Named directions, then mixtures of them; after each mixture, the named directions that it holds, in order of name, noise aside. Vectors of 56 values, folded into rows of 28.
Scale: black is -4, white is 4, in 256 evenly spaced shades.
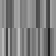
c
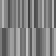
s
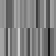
c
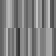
c, s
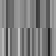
c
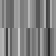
c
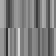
c, s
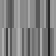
c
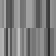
c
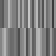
s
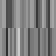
c, s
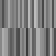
s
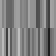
c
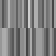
s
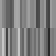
c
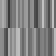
c, s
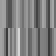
c, s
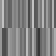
s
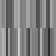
c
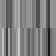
c
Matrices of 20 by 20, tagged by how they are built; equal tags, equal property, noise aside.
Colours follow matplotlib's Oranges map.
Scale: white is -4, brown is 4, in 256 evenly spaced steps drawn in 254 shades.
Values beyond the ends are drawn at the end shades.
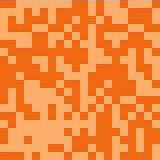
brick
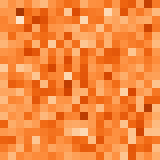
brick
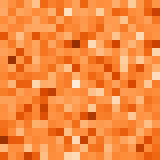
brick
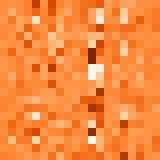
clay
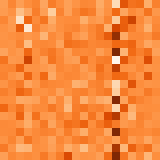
clay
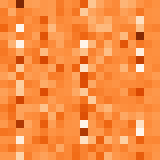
clay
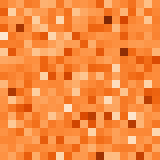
brick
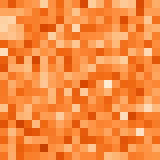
brick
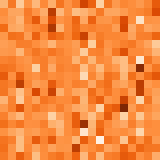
clay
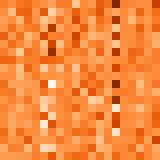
clay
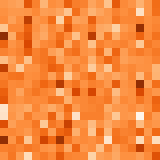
clay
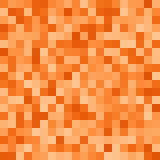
brick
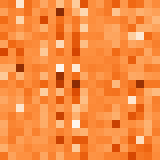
clay
